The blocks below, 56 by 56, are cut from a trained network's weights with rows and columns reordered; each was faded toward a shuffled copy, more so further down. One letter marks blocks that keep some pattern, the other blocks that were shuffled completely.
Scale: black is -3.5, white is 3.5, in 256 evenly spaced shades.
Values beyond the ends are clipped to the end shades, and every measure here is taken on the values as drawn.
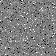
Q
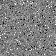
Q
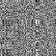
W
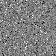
Q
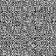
W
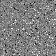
Q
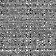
W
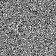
Q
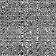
W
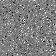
Q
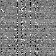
W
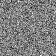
Q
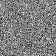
Q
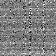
W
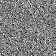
Q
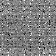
W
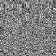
W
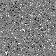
Q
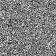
Q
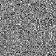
W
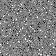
Q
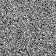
Q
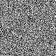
Q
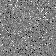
Q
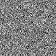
W
